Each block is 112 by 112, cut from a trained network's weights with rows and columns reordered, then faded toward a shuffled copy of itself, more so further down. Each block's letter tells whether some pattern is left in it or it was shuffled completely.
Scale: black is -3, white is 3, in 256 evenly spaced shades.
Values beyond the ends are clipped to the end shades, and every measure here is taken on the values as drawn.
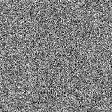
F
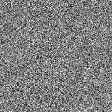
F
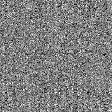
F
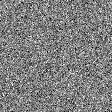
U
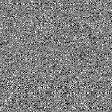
F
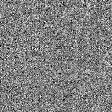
F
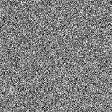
F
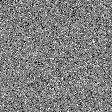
U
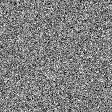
U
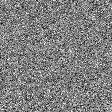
U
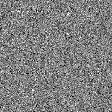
F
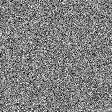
U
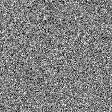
F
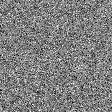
U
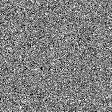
F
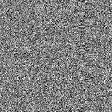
F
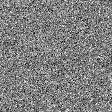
U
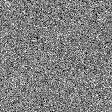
U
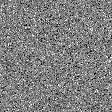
U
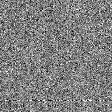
F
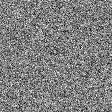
U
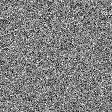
U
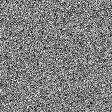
U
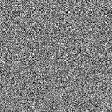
F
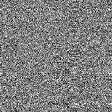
F
